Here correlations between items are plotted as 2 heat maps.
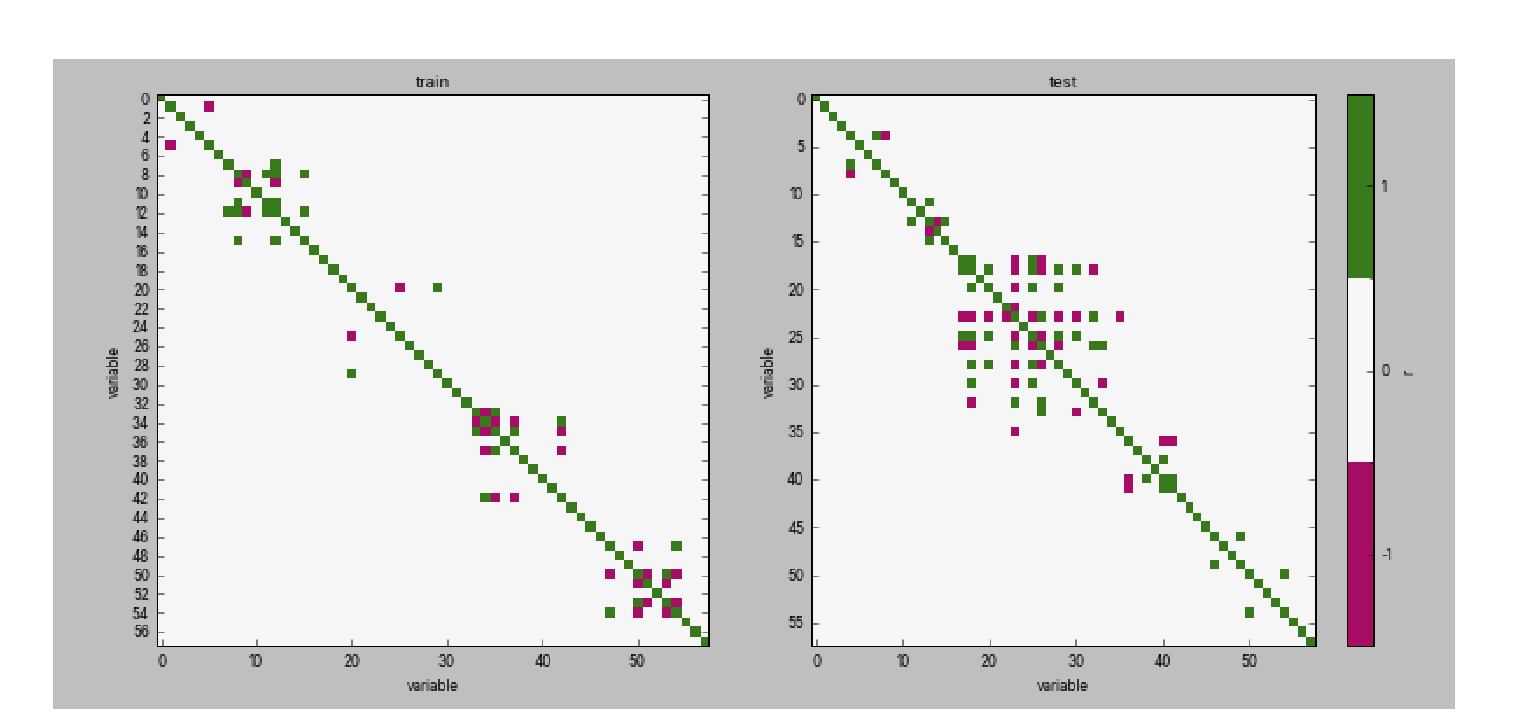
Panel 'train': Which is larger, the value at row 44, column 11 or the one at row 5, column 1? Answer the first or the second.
the first
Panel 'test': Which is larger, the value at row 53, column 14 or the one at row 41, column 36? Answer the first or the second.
the first
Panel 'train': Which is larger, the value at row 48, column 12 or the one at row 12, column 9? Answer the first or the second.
the first
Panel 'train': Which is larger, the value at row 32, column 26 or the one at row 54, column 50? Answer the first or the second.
the first
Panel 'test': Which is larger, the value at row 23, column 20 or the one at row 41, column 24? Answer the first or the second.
the second
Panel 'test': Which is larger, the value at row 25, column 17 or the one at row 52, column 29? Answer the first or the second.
the first
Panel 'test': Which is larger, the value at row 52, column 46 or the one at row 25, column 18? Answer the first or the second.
the second
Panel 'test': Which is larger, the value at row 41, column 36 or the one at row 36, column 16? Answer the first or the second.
the second
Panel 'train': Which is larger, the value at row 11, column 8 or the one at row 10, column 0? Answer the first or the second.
the first
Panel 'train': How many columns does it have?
58
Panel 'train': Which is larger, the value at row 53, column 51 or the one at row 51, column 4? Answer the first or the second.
the second
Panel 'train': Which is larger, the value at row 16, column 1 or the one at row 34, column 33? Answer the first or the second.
the first
